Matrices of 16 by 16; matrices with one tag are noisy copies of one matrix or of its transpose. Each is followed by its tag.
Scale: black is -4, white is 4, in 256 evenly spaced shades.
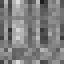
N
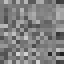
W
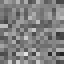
W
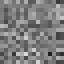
W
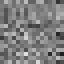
W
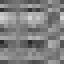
N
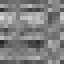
N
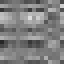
N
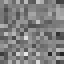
W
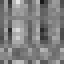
N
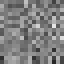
W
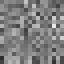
W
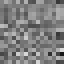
W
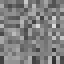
W
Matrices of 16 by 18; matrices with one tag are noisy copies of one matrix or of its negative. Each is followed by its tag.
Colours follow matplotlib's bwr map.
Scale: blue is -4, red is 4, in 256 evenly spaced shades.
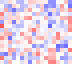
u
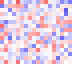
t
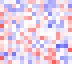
u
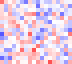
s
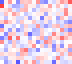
t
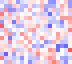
u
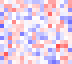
u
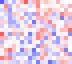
s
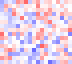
s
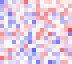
s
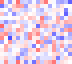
t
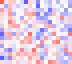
s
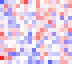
s
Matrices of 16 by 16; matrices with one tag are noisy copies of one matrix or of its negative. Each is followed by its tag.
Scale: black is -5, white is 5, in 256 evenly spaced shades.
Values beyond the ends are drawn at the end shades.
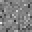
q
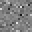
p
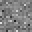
q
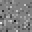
q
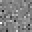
q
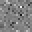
p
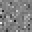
q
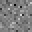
p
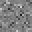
p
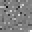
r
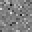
p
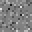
p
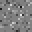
p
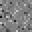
q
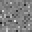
q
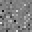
q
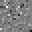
r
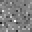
q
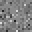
q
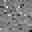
r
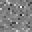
p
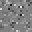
p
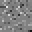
r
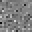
q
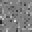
q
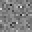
p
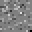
r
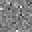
p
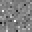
q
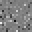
q
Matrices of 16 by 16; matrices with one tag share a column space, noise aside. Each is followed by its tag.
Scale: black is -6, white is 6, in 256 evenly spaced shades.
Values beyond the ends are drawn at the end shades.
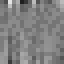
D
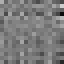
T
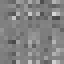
T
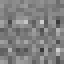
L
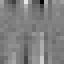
D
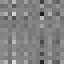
T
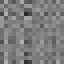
T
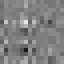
L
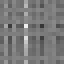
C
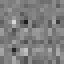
L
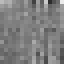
D
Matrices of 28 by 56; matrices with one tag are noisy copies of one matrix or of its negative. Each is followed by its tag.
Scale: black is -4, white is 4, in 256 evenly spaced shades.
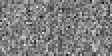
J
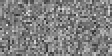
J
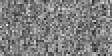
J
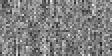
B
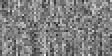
B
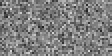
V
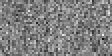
J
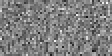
J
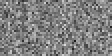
V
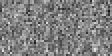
J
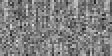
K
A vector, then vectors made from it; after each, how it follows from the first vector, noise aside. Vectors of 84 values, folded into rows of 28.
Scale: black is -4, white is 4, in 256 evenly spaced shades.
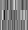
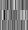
copied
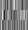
copied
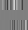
partly zeroed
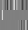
partly zeroed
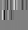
partly zeroed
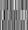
copied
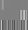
partly zeroed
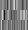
copied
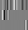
partly zeroed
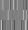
partly zeroed
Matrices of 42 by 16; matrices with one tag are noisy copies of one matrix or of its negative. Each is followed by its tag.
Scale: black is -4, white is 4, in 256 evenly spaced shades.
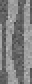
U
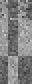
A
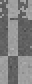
A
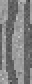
U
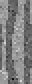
U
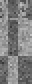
A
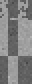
A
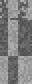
A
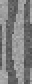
U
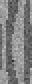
U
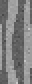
U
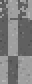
A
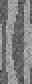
U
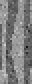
U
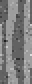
U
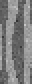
U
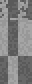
A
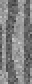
U
